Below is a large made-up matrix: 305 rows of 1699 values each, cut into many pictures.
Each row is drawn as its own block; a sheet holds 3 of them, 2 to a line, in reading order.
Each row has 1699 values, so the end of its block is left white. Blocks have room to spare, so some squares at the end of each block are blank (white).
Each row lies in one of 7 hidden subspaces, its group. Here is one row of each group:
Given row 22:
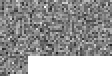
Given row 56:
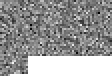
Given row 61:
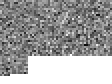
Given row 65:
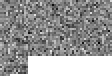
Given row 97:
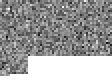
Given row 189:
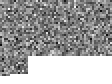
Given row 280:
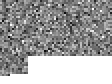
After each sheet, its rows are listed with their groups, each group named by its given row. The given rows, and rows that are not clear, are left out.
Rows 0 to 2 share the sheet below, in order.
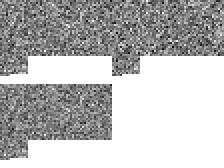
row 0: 65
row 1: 280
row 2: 65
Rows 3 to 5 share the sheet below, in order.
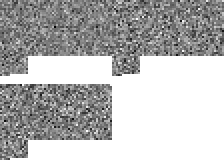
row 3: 189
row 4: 22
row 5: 189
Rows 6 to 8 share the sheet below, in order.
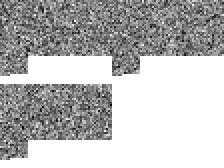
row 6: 97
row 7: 280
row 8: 56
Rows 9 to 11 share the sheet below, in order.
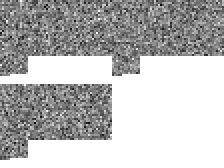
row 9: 22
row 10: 61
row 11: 97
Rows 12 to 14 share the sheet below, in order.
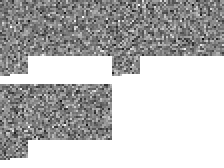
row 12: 97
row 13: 22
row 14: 280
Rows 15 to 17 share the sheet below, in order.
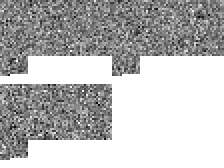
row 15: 22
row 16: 61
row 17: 97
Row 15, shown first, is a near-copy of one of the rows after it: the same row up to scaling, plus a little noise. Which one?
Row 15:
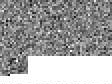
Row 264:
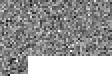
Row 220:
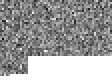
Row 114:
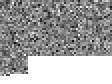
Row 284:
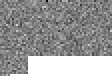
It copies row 264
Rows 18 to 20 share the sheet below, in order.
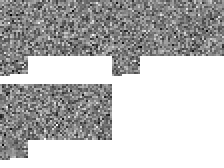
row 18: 189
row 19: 61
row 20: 280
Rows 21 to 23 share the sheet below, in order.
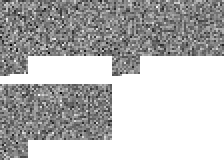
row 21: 56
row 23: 56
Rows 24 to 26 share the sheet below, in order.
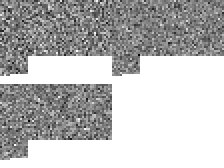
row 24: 22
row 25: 97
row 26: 61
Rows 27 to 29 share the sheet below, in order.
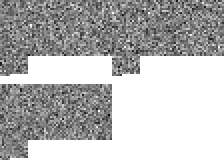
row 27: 61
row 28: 61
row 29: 280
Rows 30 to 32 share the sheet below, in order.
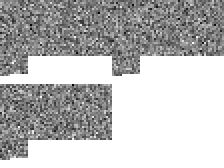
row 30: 56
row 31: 22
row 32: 61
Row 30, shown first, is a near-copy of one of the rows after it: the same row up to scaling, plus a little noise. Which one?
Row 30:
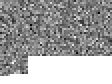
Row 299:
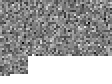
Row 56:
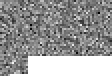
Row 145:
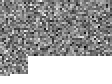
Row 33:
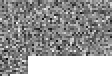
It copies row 56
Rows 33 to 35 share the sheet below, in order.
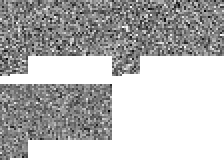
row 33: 56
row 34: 97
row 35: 61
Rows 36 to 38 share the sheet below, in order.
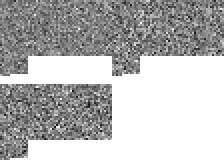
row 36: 189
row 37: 56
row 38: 280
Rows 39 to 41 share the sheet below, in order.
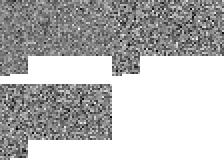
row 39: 189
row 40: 65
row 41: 65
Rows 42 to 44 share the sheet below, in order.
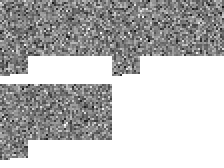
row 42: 280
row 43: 22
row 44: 22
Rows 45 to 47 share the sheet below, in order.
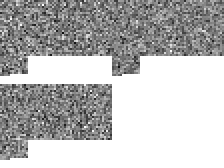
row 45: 22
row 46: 280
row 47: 97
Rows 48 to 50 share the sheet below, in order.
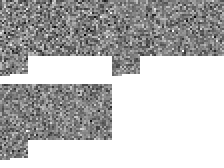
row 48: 280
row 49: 97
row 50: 61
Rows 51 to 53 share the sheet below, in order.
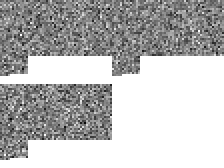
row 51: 56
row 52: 97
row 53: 65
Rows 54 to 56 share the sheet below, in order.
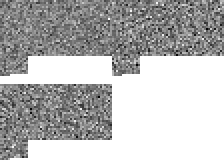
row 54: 280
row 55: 61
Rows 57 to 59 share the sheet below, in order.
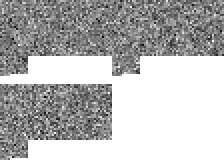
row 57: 97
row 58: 280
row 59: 56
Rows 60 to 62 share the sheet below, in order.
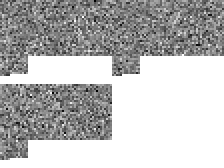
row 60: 97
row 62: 65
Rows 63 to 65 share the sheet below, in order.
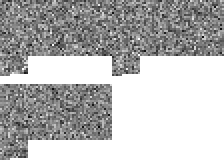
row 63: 280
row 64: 22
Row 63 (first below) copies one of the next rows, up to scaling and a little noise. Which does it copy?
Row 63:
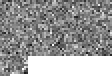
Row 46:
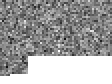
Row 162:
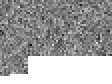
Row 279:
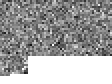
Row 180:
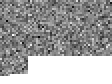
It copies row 279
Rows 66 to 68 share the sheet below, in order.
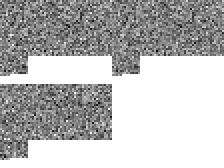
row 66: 65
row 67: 65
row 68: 61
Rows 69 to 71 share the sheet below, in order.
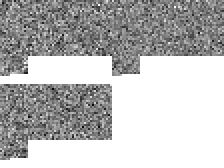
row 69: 280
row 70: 97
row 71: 65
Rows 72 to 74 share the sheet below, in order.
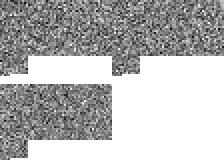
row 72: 189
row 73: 61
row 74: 189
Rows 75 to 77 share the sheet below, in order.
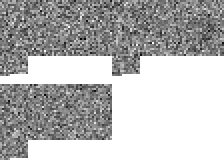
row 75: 65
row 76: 280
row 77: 280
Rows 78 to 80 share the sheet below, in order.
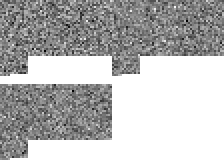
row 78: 65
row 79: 97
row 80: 280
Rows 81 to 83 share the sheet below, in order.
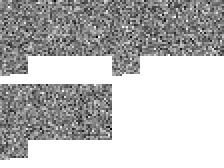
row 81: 280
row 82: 97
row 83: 97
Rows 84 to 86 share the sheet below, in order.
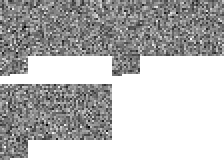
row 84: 56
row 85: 97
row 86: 97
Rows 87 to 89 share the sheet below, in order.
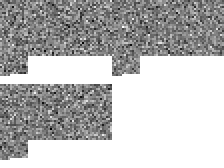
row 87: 65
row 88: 97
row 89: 61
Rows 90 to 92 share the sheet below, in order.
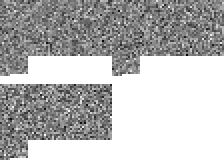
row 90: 61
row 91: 61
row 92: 65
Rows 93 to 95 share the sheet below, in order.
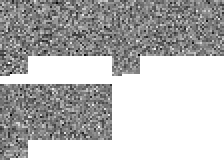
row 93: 56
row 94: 97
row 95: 65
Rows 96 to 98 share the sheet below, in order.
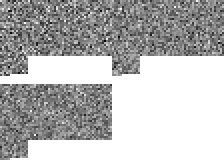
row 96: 189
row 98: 61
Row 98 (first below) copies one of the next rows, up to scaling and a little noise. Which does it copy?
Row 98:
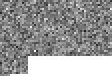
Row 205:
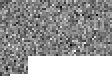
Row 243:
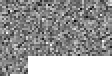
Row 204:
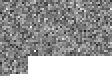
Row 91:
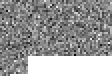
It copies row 204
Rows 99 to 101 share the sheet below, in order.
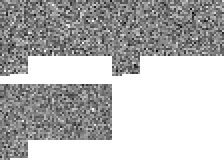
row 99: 65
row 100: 65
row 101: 22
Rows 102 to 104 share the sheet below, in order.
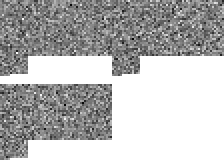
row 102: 56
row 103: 61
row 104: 189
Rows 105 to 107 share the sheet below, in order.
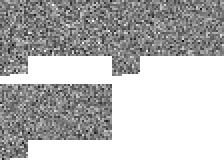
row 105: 65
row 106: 22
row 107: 189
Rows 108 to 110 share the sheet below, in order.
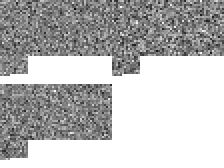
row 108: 61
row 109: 280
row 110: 22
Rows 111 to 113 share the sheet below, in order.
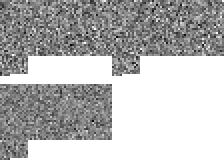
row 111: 61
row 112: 189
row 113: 61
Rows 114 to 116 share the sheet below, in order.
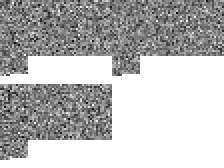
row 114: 22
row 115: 97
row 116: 22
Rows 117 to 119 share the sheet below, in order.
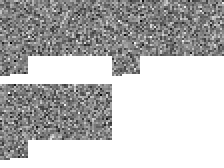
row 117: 61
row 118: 280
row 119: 189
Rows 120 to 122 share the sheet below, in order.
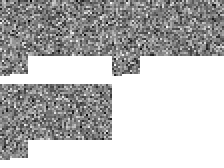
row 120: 280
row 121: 189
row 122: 97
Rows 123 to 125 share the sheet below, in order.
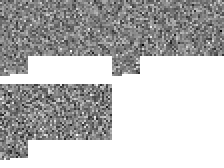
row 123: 97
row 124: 280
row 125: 22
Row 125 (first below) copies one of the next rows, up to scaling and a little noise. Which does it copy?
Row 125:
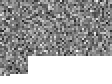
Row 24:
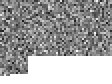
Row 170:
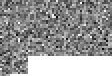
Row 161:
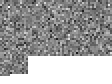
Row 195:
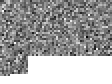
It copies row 24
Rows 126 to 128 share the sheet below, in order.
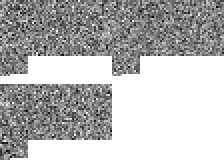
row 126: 280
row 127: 22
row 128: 56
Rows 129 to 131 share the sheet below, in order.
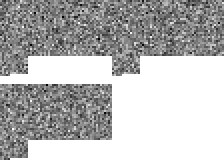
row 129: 280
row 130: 280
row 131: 22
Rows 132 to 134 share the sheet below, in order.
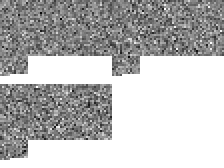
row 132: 61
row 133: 65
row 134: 280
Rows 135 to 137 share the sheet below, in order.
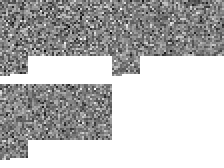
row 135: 65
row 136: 280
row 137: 56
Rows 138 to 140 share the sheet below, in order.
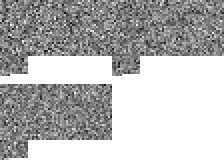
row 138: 280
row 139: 280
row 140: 61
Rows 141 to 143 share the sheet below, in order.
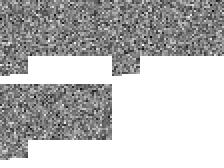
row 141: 56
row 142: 280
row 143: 280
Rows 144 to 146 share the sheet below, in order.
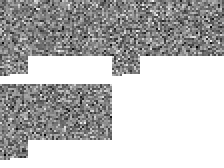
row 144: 22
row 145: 56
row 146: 65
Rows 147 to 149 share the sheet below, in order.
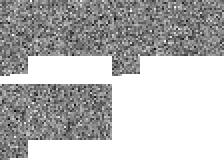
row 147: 280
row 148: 97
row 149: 97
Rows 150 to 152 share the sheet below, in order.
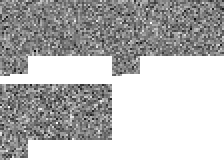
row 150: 61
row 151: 189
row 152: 280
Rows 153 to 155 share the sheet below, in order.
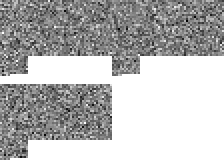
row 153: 189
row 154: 97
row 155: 65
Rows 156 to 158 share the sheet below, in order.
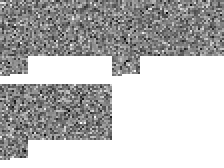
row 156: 61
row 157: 22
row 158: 65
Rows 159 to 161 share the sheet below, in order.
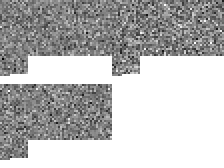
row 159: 61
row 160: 65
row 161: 22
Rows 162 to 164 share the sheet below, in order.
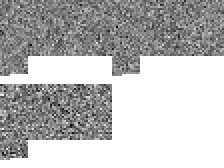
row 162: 280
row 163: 61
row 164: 22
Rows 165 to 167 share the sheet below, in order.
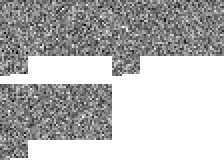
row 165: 280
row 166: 97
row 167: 56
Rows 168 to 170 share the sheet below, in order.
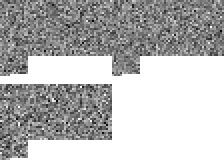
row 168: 65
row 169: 280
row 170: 22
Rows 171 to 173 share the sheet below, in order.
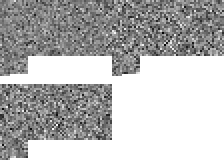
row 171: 189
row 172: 280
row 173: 280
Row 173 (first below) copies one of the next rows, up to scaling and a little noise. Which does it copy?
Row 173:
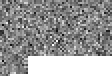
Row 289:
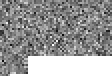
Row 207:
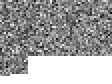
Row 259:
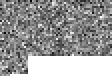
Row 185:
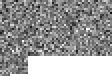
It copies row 289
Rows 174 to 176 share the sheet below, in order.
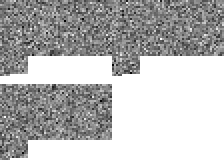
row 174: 189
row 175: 189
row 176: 280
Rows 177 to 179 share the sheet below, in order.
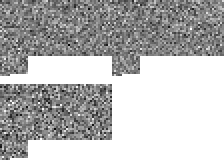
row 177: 189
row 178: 189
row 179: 22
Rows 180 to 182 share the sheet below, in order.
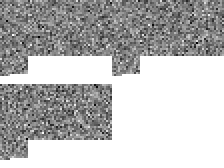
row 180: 280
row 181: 61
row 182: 97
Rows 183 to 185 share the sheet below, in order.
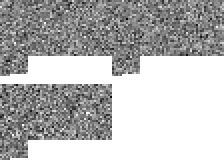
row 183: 22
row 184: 61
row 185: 280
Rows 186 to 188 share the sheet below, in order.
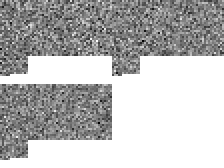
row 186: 61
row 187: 189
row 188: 280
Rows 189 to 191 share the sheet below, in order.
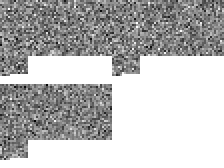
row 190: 56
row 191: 189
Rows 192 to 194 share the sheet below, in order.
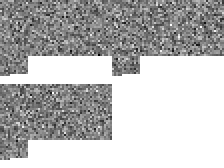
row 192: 97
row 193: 61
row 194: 65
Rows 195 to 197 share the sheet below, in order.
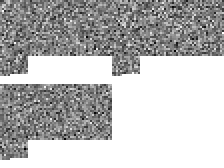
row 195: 22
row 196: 65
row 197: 61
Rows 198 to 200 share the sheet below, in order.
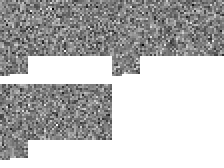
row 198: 65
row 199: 280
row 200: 280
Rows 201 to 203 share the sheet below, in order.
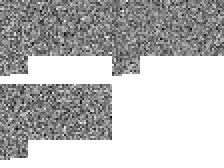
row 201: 189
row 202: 189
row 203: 65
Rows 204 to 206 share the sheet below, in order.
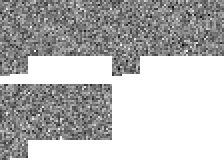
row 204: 61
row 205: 61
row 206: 56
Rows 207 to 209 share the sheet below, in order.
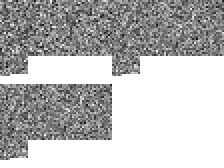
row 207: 280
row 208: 65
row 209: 65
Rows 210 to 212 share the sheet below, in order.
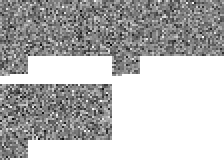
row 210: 97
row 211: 22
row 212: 280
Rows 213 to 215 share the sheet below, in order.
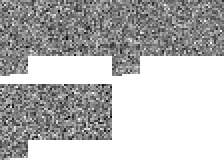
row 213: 61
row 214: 65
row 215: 61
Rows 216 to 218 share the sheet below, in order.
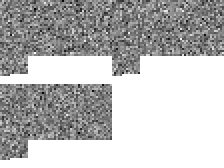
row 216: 61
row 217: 22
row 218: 61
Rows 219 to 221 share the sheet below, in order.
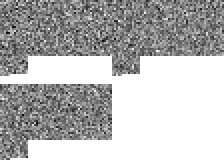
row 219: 61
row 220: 22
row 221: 22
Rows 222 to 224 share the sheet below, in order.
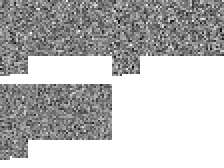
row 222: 22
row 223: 22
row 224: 56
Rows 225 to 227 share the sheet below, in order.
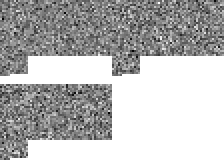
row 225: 97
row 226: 97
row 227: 22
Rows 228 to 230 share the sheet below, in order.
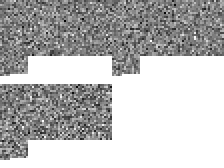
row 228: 189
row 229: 56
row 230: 56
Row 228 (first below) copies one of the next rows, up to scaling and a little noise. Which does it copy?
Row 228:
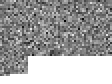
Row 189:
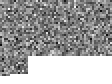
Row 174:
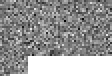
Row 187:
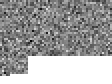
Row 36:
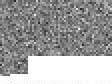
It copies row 174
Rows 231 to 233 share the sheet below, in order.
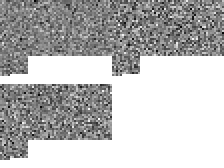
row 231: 22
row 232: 65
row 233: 56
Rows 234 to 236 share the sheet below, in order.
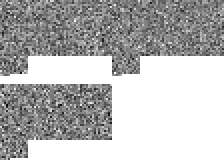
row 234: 61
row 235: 22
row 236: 22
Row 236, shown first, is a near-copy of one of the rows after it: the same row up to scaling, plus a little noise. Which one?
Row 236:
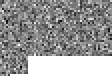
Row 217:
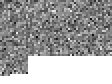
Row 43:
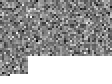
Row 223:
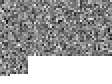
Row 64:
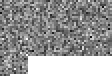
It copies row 223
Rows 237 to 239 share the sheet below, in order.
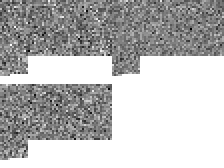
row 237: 97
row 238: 189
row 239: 61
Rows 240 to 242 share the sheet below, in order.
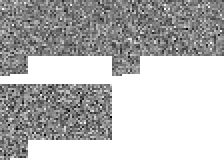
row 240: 189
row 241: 65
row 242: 65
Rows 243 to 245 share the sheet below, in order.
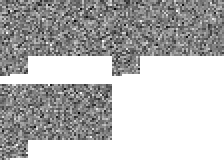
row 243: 61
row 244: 189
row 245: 189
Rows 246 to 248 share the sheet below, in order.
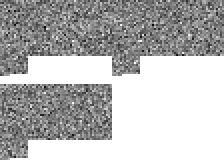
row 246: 61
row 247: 61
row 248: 61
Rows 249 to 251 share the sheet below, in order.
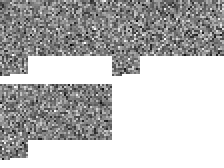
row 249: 61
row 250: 56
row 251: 189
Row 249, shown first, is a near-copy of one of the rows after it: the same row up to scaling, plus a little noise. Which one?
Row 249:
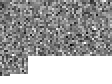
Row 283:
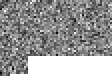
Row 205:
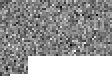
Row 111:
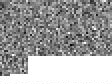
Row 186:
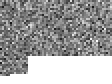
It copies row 111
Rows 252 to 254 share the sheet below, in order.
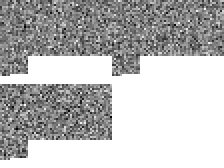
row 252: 56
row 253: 56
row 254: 65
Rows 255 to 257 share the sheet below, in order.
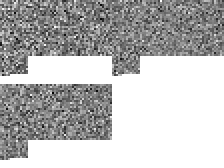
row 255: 189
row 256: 189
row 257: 65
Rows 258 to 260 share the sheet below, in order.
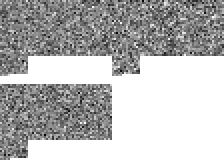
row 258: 61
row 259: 280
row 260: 65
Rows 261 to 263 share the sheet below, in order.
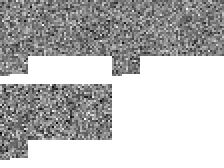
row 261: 280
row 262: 61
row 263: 280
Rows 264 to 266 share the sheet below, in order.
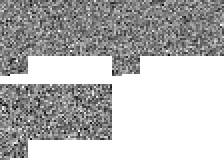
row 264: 22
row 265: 61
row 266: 61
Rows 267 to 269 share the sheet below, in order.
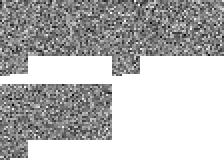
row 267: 280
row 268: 189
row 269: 189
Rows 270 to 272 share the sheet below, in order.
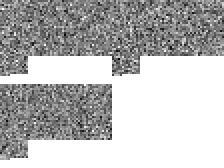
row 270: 189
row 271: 56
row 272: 97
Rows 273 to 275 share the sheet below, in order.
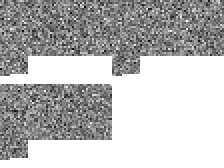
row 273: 22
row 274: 22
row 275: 97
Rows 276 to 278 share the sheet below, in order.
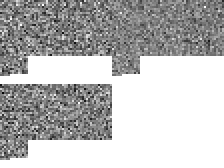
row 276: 22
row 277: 61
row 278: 189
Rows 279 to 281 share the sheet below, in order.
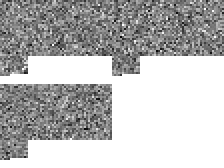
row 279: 280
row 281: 61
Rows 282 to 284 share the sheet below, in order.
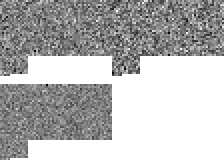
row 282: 61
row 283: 61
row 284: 22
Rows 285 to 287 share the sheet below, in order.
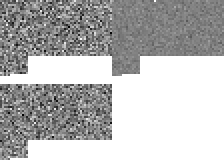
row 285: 65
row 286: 97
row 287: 22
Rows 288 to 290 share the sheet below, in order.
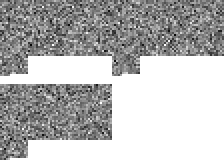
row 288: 280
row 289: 280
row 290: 22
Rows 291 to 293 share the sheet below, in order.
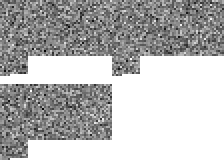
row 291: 65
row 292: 61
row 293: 280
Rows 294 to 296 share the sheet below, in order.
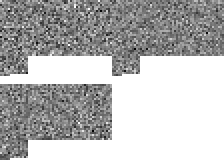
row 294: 189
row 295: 22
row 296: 97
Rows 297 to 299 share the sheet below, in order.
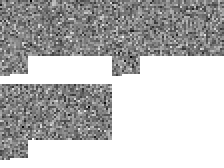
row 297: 280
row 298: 22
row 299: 56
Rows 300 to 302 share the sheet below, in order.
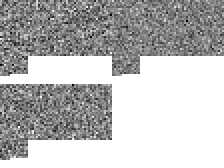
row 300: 22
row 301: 97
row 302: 61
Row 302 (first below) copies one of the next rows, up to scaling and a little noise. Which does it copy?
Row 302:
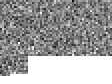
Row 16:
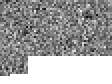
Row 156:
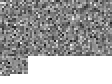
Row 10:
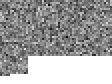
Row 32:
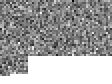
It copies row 32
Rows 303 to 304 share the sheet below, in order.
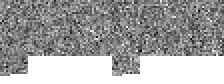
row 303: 280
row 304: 97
